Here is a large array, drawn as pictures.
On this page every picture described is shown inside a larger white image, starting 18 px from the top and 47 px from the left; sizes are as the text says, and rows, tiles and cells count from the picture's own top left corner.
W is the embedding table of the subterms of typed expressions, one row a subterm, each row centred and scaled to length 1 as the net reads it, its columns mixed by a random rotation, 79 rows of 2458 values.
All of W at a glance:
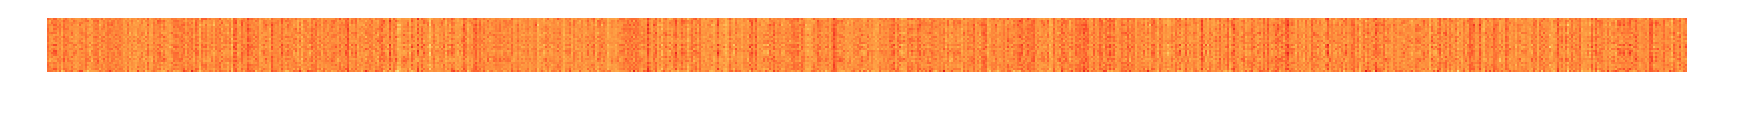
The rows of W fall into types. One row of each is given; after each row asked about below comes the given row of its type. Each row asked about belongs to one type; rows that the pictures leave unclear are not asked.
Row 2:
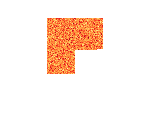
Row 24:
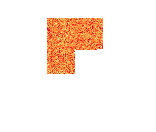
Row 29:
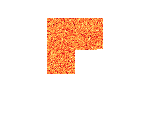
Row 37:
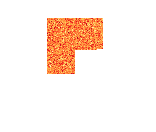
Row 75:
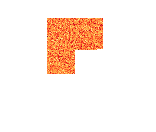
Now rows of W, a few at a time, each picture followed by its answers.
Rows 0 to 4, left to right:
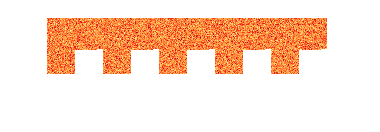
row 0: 2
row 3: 75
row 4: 75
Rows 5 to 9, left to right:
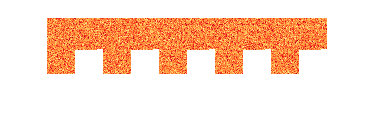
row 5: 2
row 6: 37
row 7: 75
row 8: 75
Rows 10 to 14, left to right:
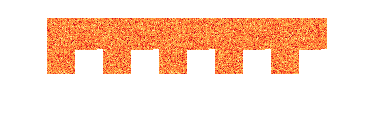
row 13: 29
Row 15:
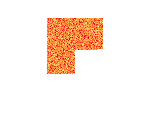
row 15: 2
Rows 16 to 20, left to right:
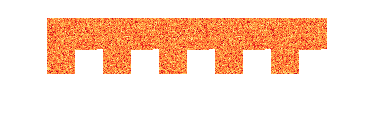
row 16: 37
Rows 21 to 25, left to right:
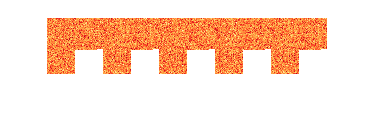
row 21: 2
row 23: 2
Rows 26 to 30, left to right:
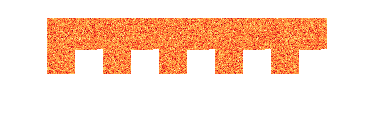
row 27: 75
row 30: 24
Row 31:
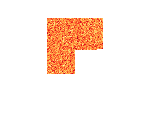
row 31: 37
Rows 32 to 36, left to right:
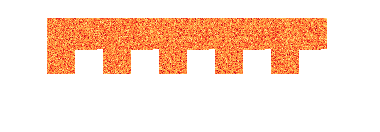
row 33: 37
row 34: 29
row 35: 29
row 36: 24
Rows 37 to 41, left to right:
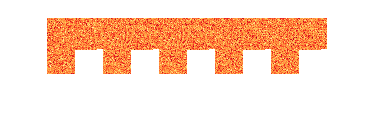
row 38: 75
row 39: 75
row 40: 2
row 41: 2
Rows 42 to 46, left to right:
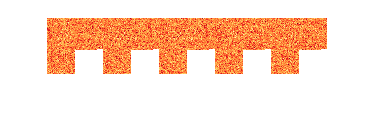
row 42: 24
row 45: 37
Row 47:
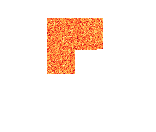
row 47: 37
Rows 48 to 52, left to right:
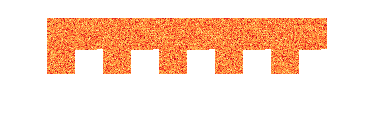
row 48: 29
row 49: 2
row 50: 2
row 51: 2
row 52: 75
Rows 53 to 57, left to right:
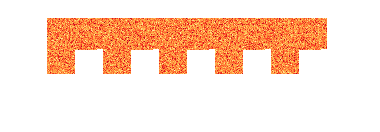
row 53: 75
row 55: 2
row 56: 75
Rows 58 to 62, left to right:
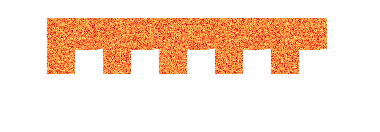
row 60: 75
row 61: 29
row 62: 29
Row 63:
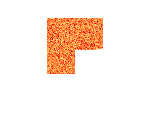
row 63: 75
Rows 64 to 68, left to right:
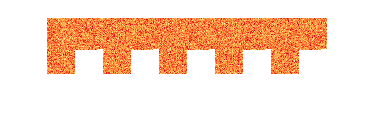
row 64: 24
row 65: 75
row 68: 29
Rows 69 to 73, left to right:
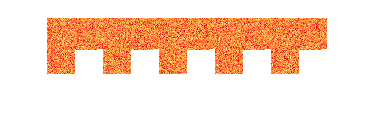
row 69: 24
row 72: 2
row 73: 24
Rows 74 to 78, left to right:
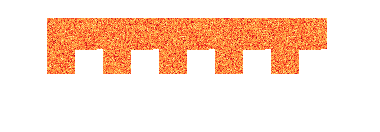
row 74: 29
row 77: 2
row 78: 37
